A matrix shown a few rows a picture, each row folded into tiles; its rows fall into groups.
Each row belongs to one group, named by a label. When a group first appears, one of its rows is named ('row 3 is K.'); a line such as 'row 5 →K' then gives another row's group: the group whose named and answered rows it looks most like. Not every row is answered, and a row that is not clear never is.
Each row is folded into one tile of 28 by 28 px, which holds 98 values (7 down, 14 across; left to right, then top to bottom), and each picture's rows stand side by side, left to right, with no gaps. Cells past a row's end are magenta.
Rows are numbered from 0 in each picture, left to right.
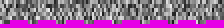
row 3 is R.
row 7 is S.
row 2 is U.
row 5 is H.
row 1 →R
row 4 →R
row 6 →R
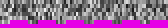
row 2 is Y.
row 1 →U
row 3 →R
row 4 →H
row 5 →Y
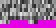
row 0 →S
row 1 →U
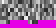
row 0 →U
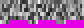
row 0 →S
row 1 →R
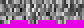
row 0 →H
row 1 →R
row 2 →Y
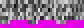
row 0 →Y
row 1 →H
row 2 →S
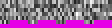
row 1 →Y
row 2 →U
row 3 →S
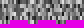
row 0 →U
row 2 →R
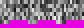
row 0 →Y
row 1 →U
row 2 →U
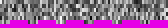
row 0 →Y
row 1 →H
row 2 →U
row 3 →H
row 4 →S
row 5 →U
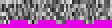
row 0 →S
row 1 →R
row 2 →U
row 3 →H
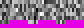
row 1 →U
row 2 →S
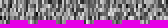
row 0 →S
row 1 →U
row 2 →R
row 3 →H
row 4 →H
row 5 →R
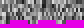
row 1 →Y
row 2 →S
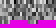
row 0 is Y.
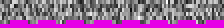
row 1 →H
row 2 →S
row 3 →Y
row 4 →R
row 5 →H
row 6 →U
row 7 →S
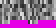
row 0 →Y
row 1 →H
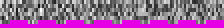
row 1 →S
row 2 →R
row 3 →Y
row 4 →H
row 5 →Y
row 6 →R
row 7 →H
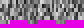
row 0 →S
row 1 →H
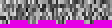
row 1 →Y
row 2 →U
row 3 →U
